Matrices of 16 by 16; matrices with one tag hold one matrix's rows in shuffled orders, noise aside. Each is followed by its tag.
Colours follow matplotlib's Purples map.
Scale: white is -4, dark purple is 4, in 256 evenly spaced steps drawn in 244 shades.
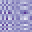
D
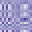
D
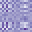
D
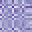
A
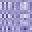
D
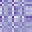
A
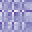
A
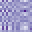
D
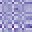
A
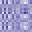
D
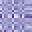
A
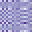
D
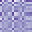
A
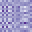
D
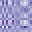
D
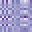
D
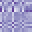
A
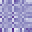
A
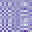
D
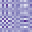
D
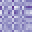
A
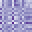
A
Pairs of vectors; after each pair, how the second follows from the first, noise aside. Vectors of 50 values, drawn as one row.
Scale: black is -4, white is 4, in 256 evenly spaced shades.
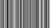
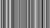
reversed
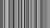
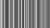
negated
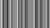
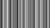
negated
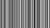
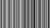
sign-scrambled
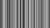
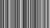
sign-scrambled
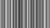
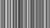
copied
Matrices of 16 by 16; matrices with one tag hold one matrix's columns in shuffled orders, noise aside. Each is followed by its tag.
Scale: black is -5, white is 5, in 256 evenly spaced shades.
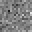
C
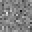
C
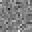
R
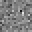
C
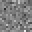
R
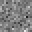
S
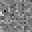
C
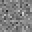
C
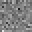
R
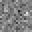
C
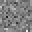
S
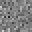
S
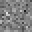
C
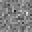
C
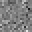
R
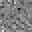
R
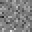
S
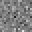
S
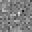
C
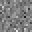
S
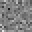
R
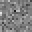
C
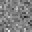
S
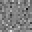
R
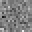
S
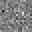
C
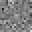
R
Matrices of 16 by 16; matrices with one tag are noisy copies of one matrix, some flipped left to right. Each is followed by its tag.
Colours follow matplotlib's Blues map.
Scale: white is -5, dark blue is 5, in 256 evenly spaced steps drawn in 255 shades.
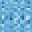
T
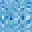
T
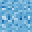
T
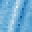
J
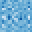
T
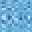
T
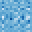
T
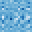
T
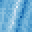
J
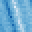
J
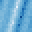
J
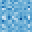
T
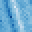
J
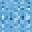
T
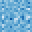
T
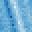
J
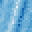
J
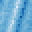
J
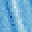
J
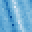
J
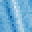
J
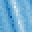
J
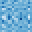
T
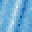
J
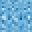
T
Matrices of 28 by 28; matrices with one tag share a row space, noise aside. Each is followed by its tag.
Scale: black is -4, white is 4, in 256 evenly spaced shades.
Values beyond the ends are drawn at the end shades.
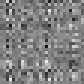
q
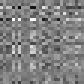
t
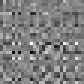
t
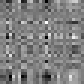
q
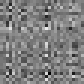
q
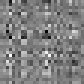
q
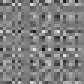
t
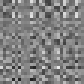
t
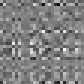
t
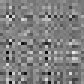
q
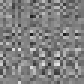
t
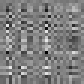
q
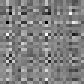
q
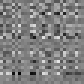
t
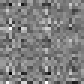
q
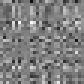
t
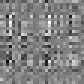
q
